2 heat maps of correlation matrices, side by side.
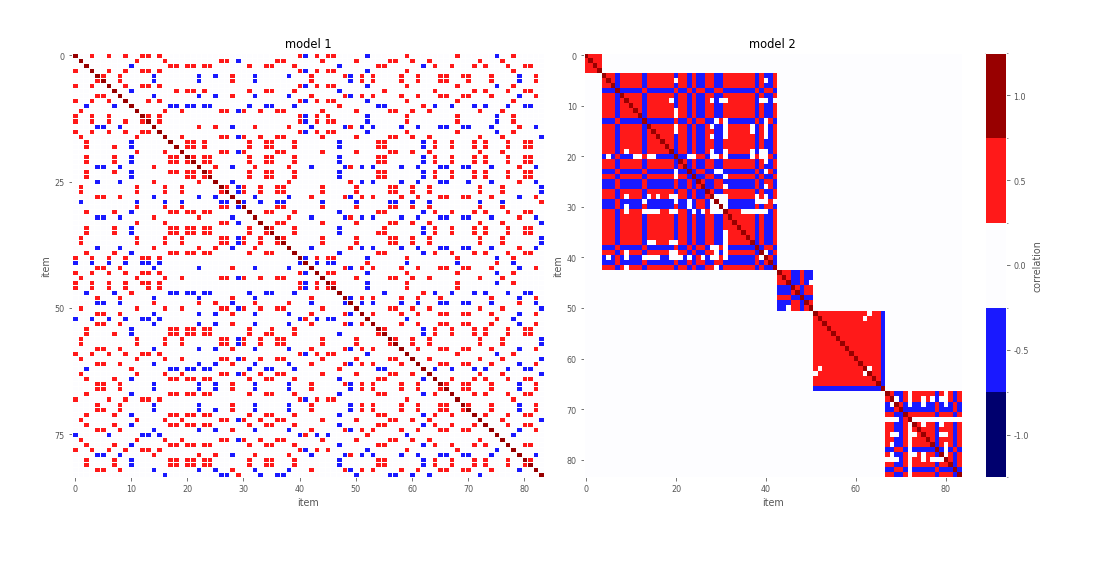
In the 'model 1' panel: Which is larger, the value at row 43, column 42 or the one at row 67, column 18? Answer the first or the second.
the second
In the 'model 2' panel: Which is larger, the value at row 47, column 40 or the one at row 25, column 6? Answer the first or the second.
the first
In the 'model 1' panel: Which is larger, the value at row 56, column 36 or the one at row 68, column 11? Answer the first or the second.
the first
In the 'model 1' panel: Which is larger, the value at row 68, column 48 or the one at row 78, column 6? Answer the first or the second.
the second
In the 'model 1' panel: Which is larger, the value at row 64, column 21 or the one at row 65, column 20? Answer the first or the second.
the first
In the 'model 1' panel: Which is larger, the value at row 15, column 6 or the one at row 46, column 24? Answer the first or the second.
the first
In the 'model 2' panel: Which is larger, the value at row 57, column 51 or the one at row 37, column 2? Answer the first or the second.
the first
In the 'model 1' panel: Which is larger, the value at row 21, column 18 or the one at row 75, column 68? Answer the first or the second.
the first
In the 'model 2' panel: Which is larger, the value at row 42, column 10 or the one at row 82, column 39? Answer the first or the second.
the first
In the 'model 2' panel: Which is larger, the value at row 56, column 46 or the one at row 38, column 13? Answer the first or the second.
the second
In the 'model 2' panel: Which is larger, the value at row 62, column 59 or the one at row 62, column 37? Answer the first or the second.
the first
